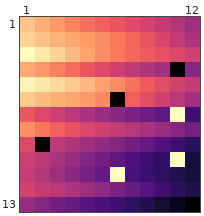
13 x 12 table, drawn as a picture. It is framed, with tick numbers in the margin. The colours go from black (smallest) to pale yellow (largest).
On average the colour sits 50% of the way up the scale. The field climbs toward the top left. The ninth with the highest average is the top left. Six lone cells stand out: three far higher and three far lower than their neighbours. The ninth with the lowest average is the bottom right. Neither half mirrors the other.
